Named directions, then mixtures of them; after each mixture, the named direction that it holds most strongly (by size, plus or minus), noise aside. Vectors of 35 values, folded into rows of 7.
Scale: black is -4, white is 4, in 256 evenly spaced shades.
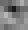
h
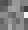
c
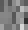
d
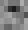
h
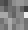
c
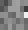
c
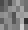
d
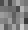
d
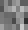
d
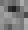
h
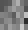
c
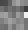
c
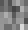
d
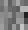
d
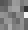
c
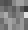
c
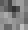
h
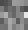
c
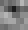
h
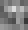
h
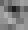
h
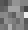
c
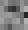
c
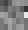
c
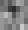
h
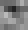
h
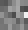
c
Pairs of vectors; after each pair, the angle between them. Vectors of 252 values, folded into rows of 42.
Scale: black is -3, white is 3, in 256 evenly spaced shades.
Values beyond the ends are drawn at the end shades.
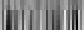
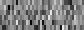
orthogonal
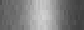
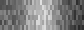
nearly parallel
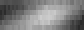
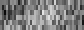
partly aligned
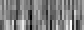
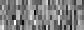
partly opposed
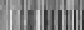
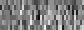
partly opposed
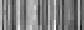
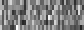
partly aligned
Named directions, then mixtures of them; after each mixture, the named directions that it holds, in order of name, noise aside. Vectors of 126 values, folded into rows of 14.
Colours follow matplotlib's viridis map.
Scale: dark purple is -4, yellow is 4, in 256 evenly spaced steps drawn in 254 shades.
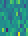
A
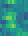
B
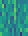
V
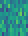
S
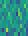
A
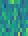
A, B, V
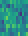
B, S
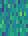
S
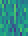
V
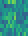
B, V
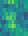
B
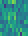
B, V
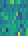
A, B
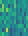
A, S, V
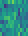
A, B, V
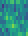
A, B, V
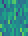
B, S, V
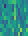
A, B, V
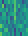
V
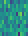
A, S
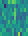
A, B, V
